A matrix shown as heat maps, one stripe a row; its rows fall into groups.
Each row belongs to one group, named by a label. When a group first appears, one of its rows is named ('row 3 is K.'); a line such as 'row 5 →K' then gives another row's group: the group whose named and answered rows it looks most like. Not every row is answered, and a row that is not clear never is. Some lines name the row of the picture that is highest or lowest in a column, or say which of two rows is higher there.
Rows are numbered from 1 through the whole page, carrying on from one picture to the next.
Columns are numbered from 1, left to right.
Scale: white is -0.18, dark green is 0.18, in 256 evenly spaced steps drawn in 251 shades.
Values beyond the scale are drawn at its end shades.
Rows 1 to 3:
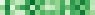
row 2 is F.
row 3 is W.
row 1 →W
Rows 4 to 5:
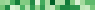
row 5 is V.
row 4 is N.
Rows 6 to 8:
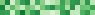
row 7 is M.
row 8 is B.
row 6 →F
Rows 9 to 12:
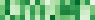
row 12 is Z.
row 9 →F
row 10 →V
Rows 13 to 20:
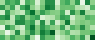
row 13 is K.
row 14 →M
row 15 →W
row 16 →B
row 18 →W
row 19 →N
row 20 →M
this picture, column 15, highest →15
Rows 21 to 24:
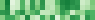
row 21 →V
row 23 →B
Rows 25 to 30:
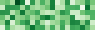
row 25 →N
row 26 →K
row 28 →M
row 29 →F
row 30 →W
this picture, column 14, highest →25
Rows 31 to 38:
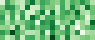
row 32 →K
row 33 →Z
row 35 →M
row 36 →N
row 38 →N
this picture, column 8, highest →34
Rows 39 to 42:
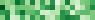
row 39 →N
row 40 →M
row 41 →B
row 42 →V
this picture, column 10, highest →40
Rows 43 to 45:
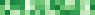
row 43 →Z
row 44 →Z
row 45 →V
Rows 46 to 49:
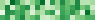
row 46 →Z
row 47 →F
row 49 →B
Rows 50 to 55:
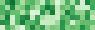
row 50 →K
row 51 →M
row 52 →K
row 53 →F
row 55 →W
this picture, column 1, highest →54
